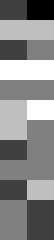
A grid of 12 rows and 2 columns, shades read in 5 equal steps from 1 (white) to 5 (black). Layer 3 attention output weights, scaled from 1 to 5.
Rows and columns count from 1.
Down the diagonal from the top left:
4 2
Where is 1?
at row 4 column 1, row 4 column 2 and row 6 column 2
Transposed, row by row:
4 2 4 1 3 2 2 4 3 4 3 3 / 5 2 3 1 3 1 3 3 3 2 4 4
